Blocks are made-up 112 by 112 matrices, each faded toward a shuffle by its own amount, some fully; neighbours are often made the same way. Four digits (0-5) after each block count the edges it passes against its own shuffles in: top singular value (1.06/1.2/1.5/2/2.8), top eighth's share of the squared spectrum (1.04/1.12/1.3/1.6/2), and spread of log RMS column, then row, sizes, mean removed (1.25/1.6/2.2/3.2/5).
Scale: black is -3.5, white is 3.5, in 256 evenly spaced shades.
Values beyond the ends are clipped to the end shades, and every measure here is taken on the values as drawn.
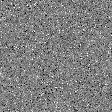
0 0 0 0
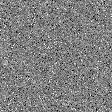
0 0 0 0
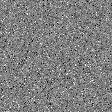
0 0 0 0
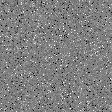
2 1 0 0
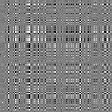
5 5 5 4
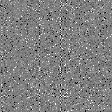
4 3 2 1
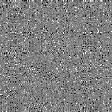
4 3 2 2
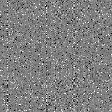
4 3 2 1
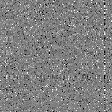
4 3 1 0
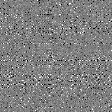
4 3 1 3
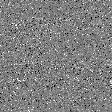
0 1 0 2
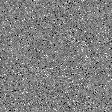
0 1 0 1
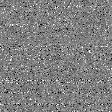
1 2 0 3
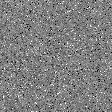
0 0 0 0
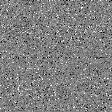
1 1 0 2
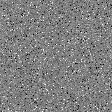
0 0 0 0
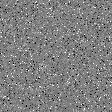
0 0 0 0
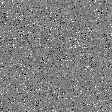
1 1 0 1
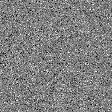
0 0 0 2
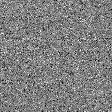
0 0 0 2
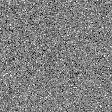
0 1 0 1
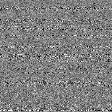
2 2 0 4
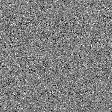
0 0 0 2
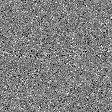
1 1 0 1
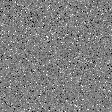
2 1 0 0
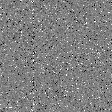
2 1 1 0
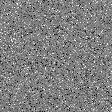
2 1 0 0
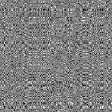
5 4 3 3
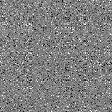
4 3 1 1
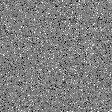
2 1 0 0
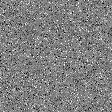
2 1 0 0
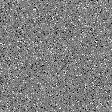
3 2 0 0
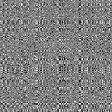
5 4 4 4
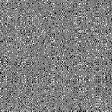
5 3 2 2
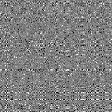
5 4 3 3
